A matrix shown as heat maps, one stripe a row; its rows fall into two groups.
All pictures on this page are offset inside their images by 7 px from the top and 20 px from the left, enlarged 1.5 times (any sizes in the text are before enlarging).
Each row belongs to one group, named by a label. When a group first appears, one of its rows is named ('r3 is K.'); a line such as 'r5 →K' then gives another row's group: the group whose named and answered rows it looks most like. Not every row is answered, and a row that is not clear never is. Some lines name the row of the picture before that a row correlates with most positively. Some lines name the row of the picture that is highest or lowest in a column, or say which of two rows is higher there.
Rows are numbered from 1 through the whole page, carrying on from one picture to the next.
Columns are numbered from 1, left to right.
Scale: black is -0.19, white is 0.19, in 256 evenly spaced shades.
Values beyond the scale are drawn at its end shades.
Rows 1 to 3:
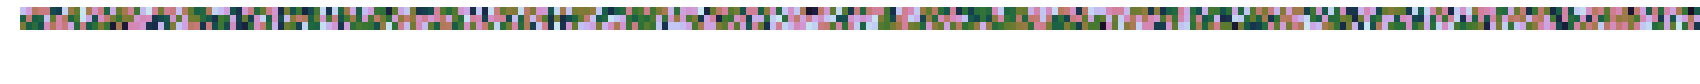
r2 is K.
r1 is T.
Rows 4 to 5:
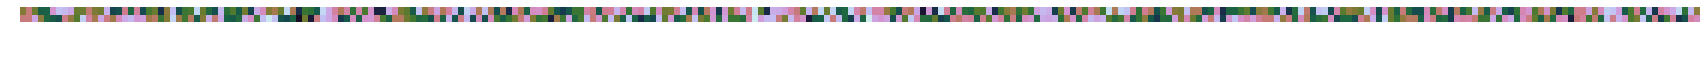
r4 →K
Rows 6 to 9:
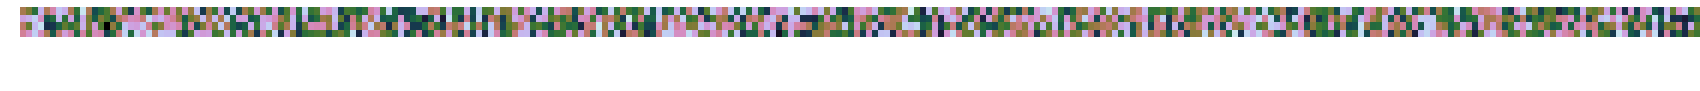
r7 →T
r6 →K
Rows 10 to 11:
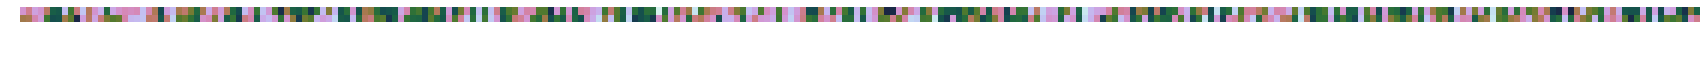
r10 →T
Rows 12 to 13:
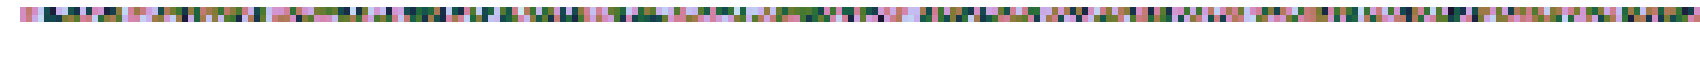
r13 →T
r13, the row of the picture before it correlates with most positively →11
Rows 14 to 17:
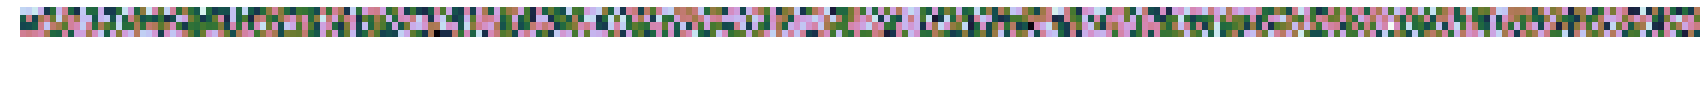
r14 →T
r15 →K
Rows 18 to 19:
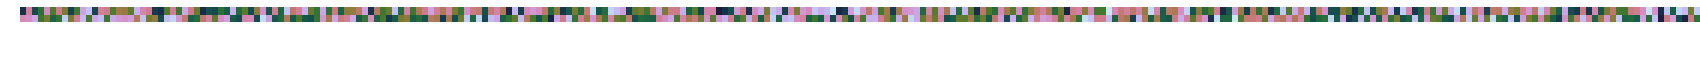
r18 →K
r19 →T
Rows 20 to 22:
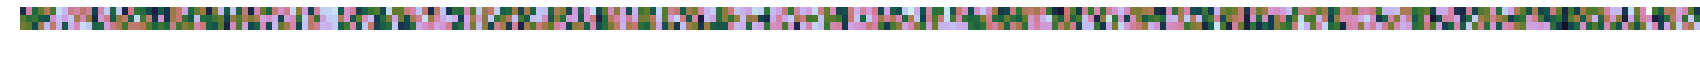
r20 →K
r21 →K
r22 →K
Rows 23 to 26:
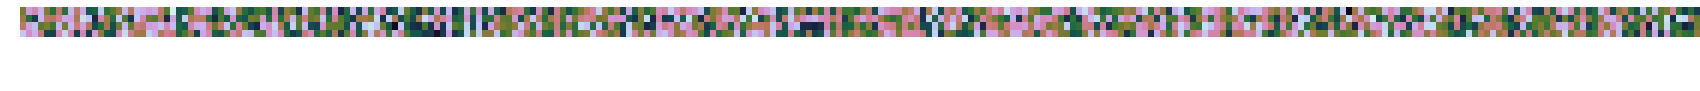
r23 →T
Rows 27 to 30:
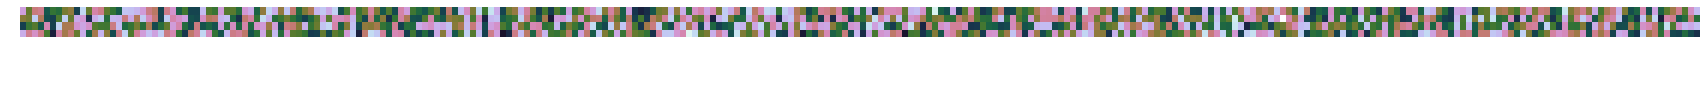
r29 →K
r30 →T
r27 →T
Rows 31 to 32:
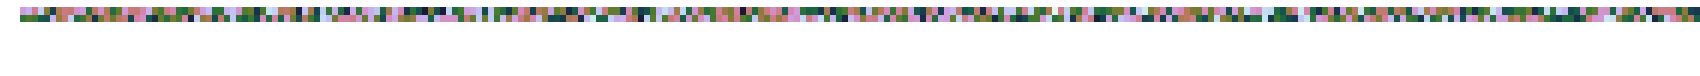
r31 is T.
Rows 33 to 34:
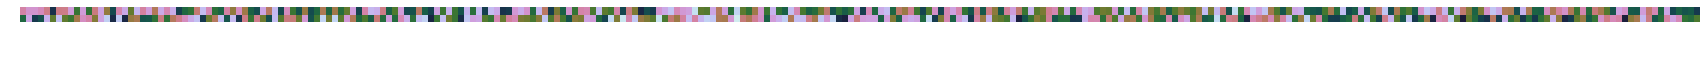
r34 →K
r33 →T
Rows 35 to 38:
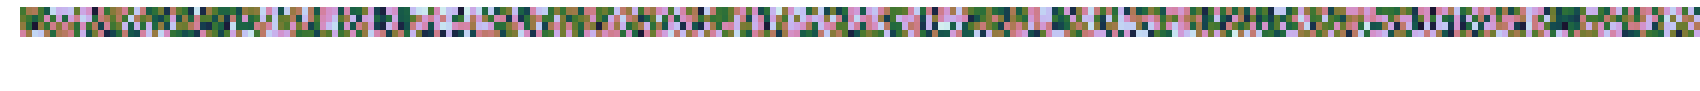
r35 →K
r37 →K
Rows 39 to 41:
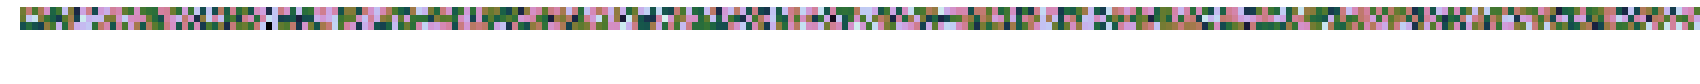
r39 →K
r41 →K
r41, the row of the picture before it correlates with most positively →36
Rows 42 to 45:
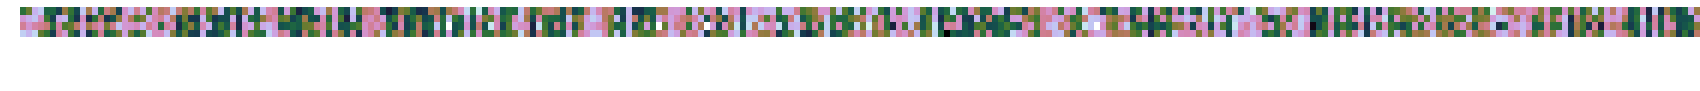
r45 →T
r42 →T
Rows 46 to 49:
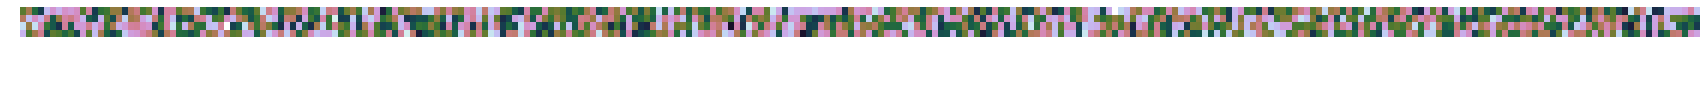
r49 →T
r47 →T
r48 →T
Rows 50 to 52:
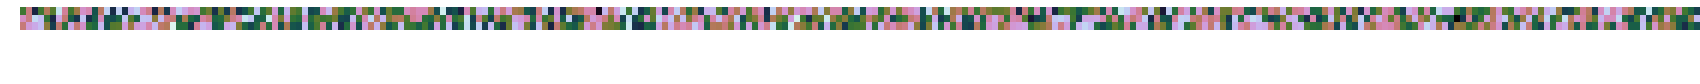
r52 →T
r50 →K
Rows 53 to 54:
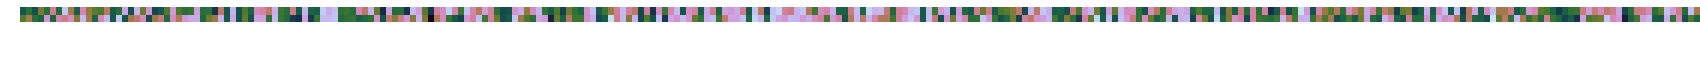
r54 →K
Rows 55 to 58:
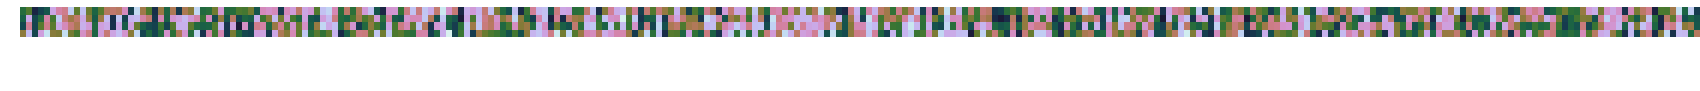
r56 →K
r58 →K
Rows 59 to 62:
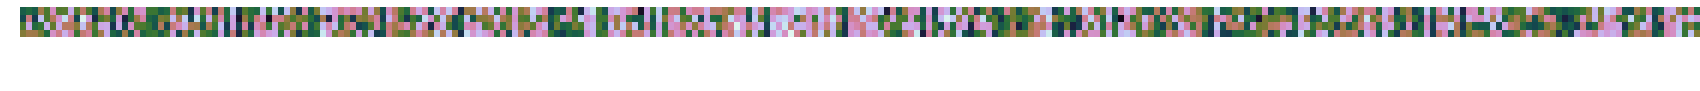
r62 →K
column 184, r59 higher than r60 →Yes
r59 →K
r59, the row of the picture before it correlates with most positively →55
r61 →K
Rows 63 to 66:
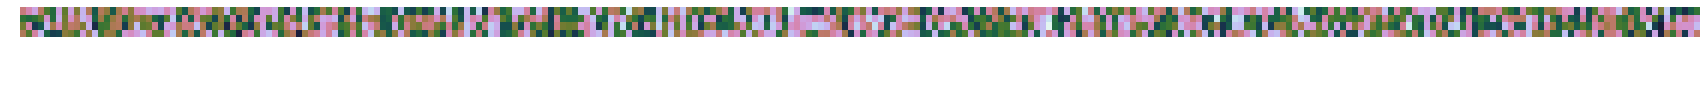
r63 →T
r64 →K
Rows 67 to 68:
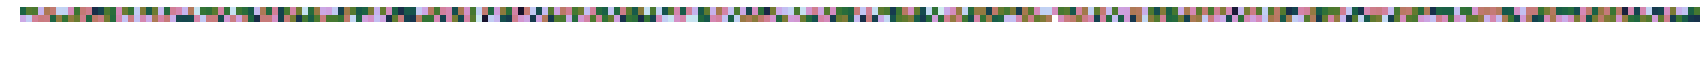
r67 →K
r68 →T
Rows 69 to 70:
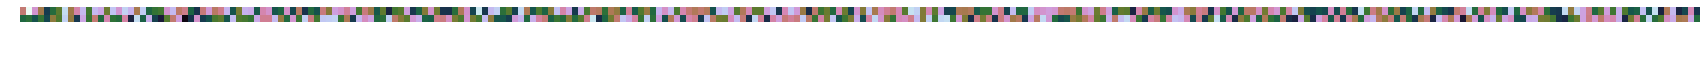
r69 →T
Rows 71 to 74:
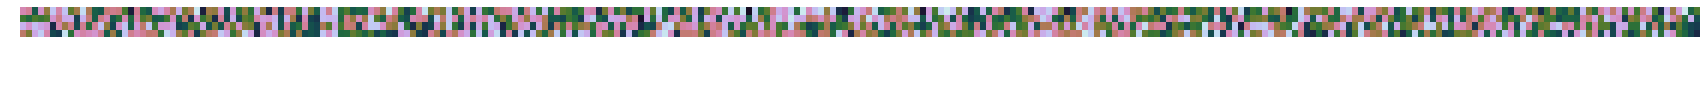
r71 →K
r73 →T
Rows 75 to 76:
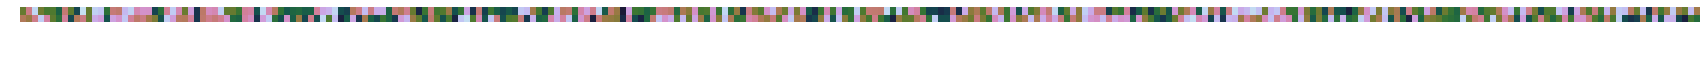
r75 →T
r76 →T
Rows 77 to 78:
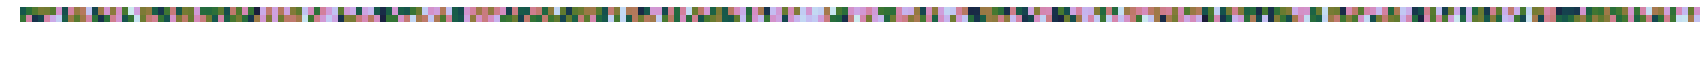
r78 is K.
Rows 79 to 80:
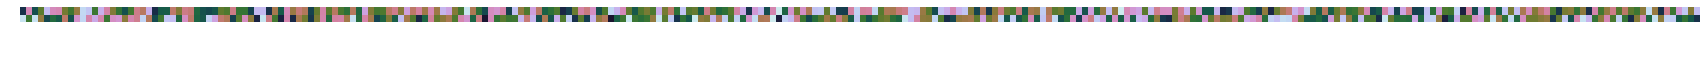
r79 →K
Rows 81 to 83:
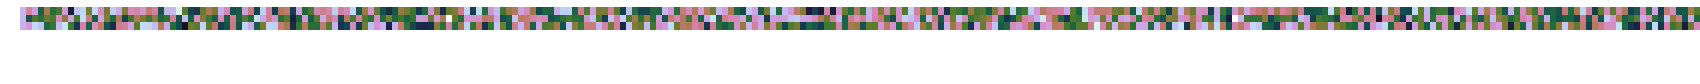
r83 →T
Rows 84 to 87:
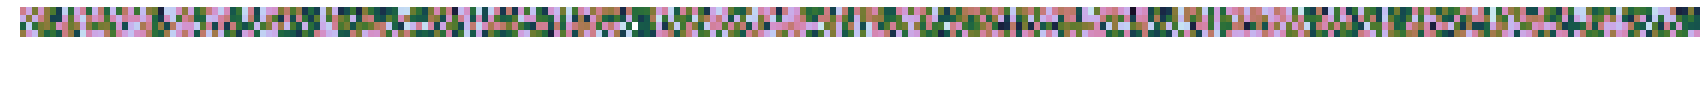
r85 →T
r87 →T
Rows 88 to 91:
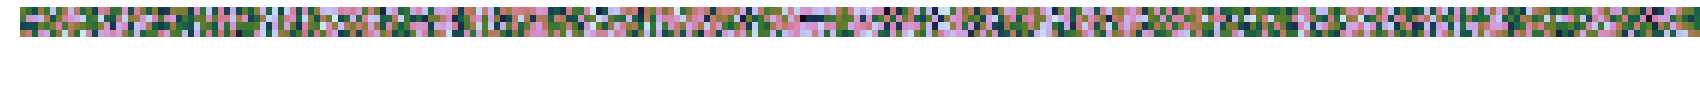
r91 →K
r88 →K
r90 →K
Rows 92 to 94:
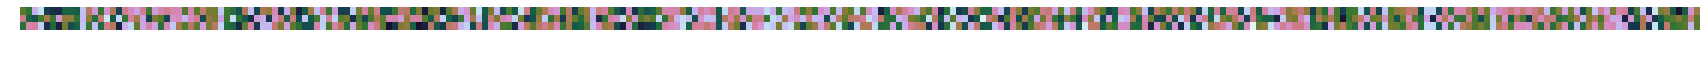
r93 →K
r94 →T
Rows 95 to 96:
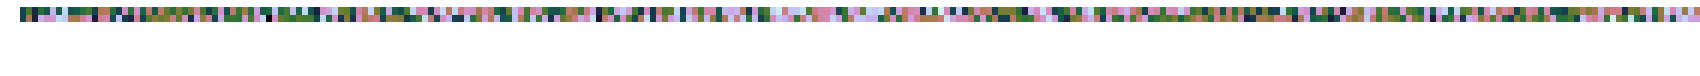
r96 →K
